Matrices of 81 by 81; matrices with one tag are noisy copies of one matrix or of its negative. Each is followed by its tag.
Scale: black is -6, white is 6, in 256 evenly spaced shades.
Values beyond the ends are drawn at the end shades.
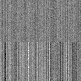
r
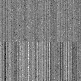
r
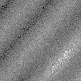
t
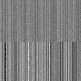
r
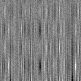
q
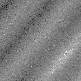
t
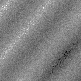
t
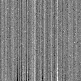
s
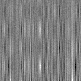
q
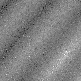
t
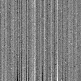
s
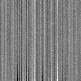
s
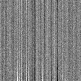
s
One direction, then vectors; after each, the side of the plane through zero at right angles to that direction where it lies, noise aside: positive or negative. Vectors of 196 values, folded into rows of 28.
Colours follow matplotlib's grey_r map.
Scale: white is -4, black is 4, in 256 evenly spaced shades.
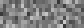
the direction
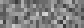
positive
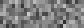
negative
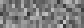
positive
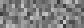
positive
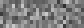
positive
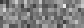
negative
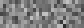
positive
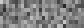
positive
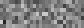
positive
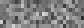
positive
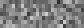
positive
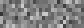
positive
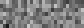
negative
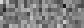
positive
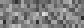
positive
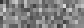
negative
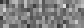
negative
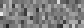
negative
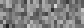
negative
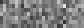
negative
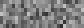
negative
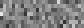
negative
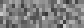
negative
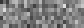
negative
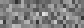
positive
